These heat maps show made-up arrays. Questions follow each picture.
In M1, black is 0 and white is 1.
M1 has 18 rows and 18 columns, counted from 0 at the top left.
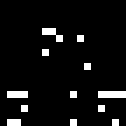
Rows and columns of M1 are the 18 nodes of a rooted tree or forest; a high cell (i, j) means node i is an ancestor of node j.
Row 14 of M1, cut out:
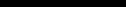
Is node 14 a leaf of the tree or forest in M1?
yes
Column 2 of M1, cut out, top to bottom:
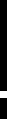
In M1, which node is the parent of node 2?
17
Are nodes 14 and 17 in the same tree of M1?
yes
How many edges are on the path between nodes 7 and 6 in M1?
1
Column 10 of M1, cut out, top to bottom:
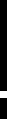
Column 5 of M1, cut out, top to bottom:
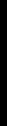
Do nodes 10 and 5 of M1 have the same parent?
no
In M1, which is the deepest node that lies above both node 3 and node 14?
15
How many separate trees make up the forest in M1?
5
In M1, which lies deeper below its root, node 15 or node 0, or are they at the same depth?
node 15
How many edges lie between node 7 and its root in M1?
1
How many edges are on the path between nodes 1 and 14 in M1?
4
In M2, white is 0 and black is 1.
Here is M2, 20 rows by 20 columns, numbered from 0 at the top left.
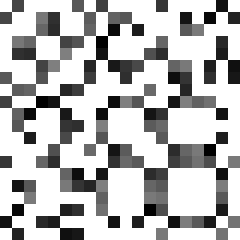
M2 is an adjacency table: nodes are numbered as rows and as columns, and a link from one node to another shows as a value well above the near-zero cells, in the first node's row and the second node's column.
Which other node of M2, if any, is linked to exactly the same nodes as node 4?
node 9
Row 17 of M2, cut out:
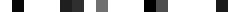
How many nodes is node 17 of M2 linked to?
7
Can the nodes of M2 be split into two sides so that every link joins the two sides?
no
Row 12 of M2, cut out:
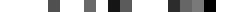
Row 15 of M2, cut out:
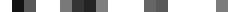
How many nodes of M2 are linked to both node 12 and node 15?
1
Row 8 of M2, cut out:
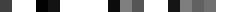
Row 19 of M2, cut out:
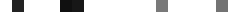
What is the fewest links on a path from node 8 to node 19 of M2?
3
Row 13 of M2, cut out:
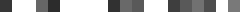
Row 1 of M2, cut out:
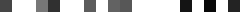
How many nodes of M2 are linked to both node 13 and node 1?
8
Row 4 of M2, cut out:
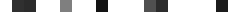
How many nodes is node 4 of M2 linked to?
7
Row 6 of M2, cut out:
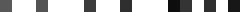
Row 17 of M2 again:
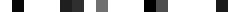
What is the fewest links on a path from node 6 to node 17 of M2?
1
